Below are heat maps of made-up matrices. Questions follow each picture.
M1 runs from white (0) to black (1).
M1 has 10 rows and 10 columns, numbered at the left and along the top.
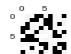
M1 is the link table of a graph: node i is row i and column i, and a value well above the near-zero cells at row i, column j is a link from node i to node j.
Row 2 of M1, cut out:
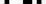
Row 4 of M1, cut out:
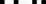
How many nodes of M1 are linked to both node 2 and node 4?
0
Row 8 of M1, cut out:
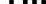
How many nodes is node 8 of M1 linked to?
4
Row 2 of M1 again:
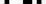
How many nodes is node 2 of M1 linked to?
4
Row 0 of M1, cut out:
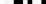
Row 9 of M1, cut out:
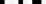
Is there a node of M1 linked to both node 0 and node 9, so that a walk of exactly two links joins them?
yes
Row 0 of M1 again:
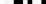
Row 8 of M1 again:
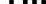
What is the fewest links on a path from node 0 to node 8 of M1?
2
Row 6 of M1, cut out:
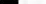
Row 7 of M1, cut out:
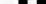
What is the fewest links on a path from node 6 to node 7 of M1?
3
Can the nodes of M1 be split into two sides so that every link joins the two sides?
no
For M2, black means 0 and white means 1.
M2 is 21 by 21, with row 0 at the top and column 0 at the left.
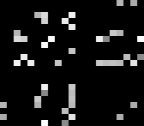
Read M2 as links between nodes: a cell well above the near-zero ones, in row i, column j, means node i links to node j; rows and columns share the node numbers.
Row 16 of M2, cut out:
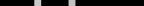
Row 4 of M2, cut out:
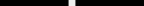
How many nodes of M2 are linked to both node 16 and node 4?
1
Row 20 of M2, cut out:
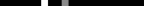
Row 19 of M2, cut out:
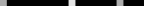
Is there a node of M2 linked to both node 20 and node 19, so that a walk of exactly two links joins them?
no
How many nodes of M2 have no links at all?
4
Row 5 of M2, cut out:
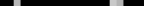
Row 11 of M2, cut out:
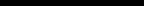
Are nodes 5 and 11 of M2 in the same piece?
no
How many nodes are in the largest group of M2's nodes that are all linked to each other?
3
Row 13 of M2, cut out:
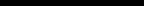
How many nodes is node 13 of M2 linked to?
0
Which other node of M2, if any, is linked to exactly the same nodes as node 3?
node 20
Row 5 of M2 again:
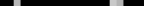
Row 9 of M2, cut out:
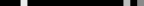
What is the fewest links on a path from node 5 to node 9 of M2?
4
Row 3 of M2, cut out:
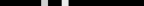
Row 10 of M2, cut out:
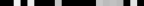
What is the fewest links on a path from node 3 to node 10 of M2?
3
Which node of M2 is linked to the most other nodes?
node 10
